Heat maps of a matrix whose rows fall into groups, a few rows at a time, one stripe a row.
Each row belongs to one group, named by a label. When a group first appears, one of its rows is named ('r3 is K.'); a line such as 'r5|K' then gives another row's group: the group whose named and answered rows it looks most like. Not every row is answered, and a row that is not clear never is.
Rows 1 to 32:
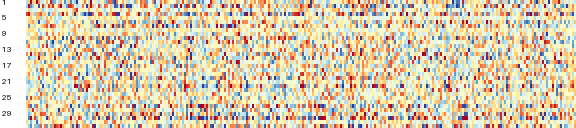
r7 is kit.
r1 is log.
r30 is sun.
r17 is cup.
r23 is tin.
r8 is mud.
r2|cup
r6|mud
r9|kit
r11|mud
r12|cup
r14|sun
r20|tin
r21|tin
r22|tin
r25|sun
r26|mud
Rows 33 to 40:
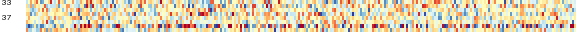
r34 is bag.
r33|log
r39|tin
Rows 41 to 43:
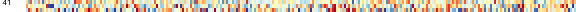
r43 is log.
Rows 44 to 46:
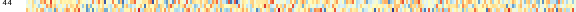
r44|kit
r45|mud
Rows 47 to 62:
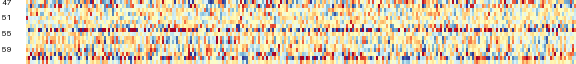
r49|log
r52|tin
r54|tin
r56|kit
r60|sun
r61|cup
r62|cup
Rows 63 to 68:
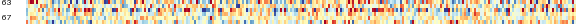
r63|log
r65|tin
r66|tin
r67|log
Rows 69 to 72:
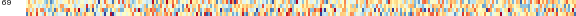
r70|mud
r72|log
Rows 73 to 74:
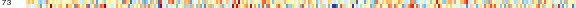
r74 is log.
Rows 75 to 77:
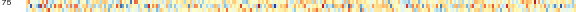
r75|cup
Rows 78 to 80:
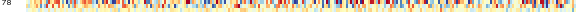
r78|tin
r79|kit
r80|mud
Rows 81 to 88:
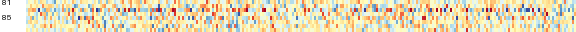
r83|mud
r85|bag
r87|kit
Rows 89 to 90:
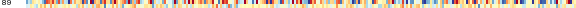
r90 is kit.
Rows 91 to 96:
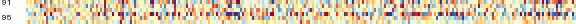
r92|kit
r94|kit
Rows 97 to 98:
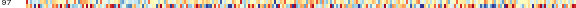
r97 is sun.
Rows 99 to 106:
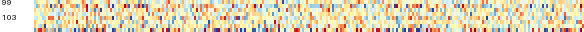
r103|kit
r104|bag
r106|log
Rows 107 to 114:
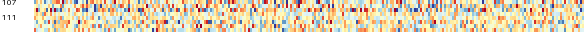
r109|cup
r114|sun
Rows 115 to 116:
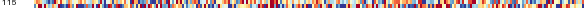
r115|mud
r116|log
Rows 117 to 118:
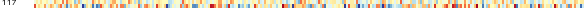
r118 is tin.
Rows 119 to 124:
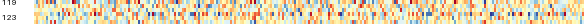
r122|mud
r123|mud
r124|cup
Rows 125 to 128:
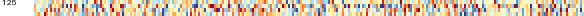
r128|log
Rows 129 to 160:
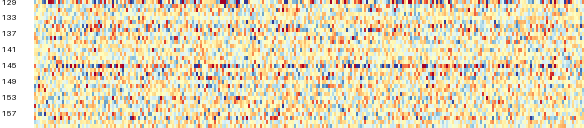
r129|kit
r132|log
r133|cup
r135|bag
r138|cup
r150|sun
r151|log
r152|bag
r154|mud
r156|log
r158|mud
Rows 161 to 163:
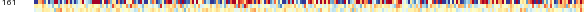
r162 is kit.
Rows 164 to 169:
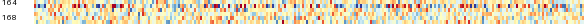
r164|sun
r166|kit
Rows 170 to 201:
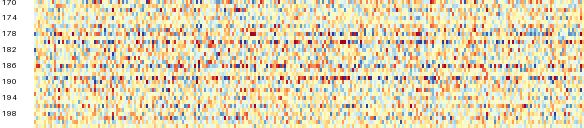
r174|log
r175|sun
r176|bag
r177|mud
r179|sun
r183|log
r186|mud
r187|cup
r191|tin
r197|mud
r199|kit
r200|bag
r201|cup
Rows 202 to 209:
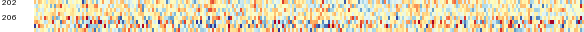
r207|bag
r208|sun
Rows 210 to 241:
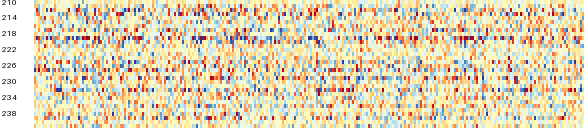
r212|cup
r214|log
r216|cup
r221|log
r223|mud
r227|sun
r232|cup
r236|sun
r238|kit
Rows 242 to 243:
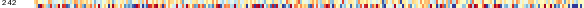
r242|bag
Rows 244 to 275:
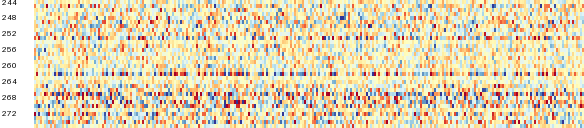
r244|sun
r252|cup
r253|cup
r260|sun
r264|log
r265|mud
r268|tin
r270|tin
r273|mud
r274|sun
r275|cup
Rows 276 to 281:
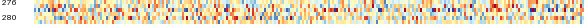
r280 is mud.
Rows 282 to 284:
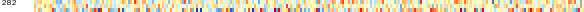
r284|bag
